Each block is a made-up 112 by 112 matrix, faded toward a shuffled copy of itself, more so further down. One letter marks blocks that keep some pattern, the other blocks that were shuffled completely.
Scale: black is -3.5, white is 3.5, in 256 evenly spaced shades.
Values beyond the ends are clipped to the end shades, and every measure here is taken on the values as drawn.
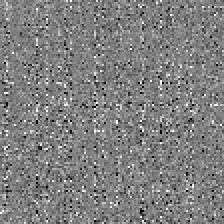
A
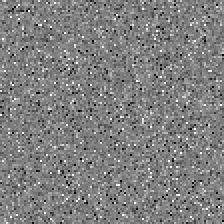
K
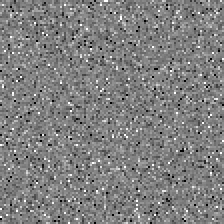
K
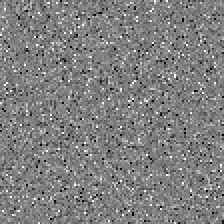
K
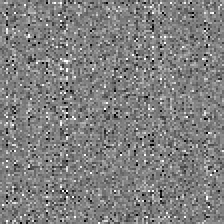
A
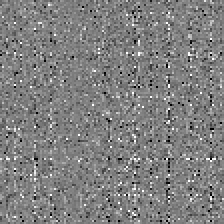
A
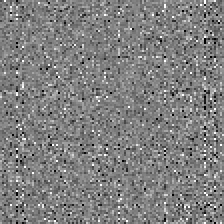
A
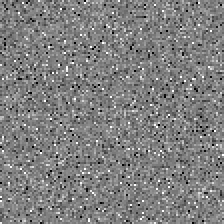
K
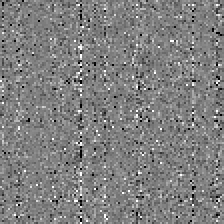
A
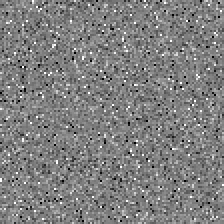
K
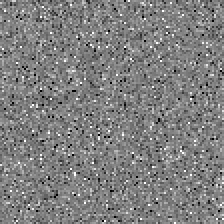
K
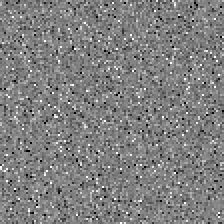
K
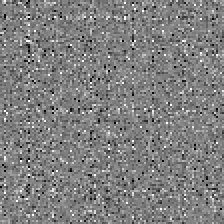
A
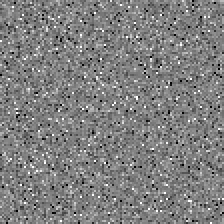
K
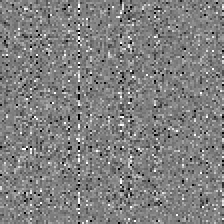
A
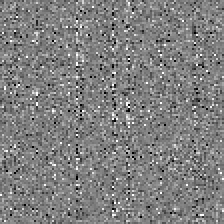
A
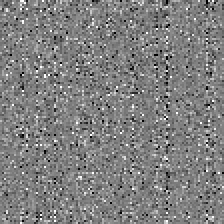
A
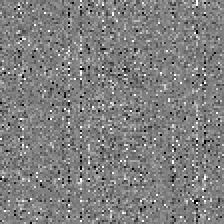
A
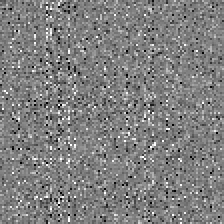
A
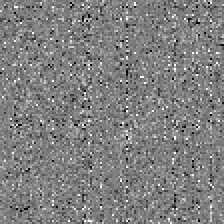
A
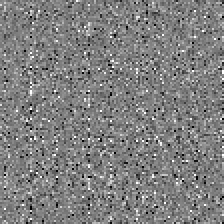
A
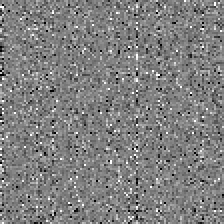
A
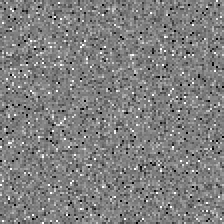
K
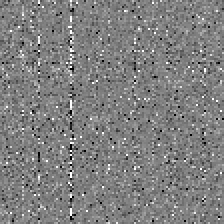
A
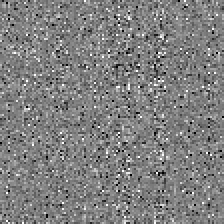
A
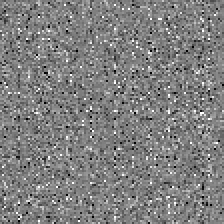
A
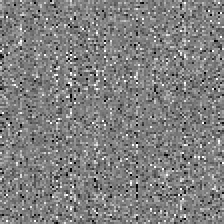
A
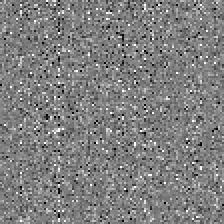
A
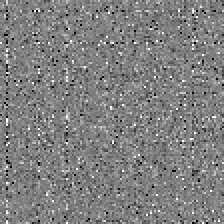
A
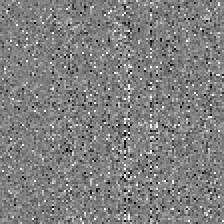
A
